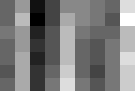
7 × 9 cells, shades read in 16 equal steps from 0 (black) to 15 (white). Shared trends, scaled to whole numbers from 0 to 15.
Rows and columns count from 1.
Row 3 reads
7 9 2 5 11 7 6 6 11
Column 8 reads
6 5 6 7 7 7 7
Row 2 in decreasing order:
15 11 10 8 7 6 5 4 0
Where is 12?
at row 6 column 5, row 6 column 9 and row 7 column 9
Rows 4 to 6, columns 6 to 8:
6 5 7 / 6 5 7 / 6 4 7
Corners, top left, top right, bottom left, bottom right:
6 13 6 12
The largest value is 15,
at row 2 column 9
